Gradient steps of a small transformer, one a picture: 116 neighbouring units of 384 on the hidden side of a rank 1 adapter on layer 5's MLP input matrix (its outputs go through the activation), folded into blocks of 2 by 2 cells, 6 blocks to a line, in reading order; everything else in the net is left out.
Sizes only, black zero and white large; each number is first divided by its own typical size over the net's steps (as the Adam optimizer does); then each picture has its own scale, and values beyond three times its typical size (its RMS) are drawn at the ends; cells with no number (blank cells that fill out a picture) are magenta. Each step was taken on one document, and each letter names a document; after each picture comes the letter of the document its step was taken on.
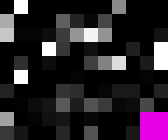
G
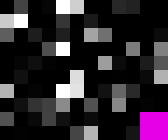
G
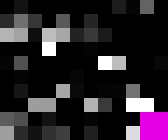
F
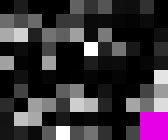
F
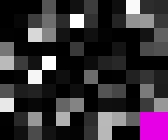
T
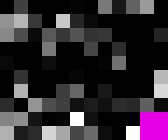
F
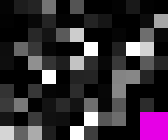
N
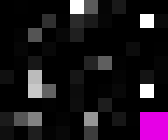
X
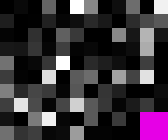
N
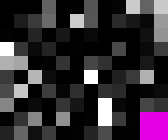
T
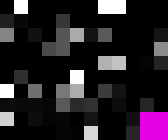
G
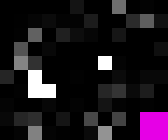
X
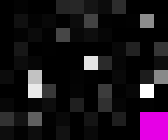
X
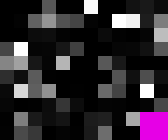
T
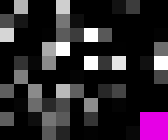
G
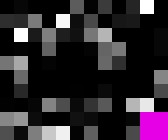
F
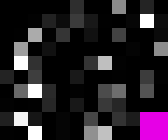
X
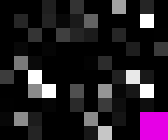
X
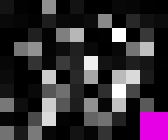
N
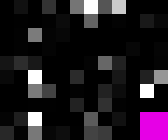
X
